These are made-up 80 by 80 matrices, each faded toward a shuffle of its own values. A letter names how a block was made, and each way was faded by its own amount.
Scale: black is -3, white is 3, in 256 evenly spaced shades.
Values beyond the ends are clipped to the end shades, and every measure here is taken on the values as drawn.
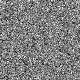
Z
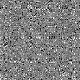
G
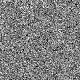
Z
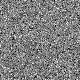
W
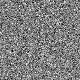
Z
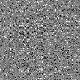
G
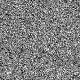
Z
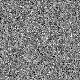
Z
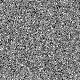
W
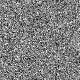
Z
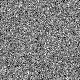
W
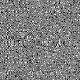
G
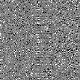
G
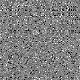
G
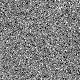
W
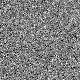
W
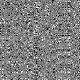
G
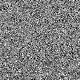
Z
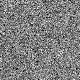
Z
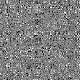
G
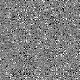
G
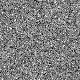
W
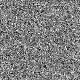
Z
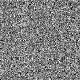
Z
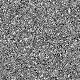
W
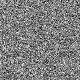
Z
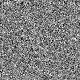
Z
